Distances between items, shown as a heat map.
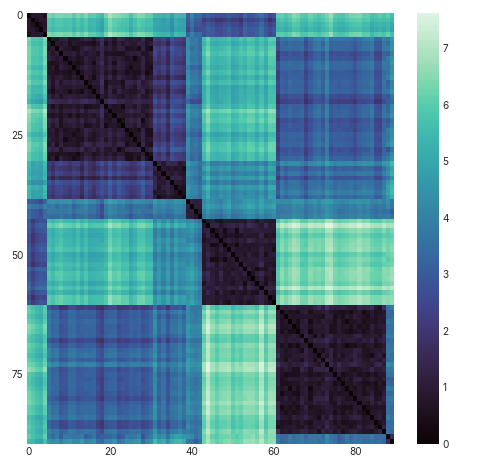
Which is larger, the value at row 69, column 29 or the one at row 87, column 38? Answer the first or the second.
the second
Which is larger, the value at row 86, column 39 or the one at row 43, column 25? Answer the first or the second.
the second
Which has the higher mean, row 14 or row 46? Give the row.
46
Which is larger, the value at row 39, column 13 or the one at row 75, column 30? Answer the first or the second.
the first
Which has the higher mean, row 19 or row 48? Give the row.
48
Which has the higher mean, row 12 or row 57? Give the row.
57
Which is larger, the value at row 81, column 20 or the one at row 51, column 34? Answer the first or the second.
the second
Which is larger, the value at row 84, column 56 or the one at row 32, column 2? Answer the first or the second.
the first
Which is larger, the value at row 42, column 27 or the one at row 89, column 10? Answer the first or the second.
the second
